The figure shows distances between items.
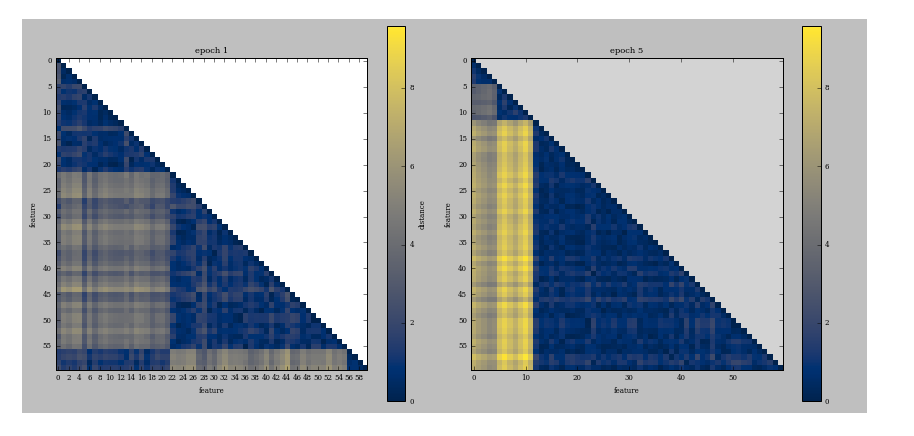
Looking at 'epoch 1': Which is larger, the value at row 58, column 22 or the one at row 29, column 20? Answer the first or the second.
the first
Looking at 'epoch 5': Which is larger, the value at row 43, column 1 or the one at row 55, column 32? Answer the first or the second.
the first
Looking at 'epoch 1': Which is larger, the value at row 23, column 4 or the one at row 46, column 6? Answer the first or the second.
the first
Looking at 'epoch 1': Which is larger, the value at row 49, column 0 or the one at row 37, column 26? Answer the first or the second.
the first
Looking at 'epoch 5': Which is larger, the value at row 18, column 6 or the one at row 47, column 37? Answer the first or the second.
the first
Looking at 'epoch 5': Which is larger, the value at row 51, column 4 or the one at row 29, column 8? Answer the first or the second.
the second
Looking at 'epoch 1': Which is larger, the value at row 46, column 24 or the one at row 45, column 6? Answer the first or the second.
the second
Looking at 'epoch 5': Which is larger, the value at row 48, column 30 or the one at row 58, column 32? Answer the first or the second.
the second
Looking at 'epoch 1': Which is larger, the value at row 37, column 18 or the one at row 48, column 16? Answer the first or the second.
the second
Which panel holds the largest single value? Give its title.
epoch 5
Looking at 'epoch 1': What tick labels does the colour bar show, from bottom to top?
0, 2, 4, 6, 8
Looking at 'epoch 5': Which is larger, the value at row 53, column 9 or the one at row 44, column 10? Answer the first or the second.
the second
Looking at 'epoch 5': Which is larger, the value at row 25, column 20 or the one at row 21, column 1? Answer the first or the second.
the second
